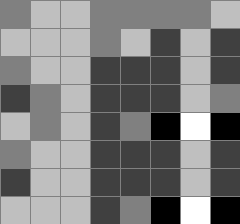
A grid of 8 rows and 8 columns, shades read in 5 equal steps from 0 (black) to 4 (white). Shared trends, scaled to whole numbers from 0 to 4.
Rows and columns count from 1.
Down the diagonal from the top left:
2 3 3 1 2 1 3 0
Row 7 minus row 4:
0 1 0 0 0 0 0 -1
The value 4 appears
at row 5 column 7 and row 8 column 7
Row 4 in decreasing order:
3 3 2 2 1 1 1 1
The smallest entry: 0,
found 4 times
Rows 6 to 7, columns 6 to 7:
1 3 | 1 3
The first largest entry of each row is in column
2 1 2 3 7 2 2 7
